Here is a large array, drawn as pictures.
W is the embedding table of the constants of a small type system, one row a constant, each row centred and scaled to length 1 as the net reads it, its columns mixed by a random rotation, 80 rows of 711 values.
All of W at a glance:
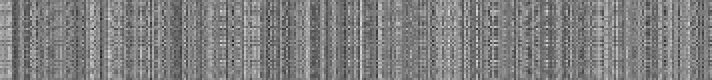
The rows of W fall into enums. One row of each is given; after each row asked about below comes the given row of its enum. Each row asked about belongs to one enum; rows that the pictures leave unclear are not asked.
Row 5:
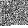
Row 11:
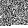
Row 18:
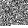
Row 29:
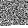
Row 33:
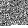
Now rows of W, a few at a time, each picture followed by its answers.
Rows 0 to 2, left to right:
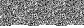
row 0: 11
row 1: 33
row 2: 33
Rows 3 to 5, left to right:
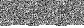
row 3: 29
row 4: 33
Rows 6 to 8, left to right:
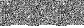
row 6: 5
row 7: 11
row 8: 5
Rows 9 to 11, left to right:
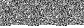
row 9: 18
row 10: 11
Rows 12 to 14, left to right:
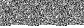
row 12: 18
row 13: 11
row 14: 11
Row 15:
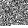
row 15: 18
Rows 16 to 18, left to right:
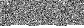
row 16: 5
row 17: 29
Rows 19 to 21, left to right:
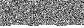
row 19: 18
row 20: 5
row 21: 29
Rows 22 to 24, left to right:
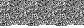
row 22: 33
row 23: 33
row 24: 33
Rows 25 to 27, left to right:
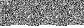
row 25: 5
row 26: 11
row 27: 11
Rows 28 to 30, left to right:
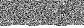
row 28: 29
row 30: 5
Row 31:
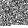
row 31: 18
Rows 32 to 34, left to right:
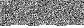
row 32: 5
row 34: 29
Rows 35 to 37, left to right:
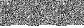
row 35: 5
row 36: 11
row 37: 5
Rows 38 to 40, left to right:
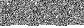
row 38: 5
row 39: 18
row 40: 11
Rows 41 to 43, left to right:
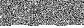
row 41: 11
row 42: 5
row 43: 29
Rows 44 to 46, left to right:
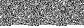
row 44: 11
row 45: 11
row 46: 18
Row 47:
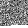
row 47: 33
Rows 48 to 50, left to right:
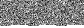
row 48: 29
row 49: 33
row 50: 18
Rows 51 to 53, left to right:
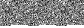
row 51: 18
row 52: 33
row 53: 18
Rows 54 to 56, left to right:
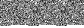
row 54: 29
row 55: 18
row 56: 18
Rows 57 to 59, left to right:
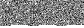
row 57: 18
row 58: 5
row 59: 29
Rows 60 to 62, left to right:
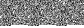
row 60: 11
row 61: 11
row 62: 18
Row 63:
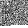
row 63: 5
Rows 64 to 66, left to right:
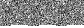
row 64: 18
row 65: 11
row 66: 5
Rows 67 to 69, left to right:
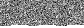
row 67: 33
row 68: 29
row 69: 11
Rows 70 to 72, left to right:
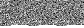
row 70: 33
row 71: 29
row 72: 29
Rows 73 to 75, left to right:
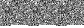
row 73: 18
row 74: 18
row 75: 5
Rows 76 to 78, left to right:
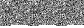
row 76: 18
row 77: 5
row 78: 33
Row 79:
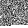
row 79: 11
